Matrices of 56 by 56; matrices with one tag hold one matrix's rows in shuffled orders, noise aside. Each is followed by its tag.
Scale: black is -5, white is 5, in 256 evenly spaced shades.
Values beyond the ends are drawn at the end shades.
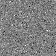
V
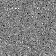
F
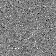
F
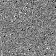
V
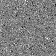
V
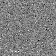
F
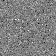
F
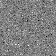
F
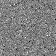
V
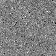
V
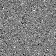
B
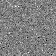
F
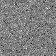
V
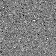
B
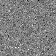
F
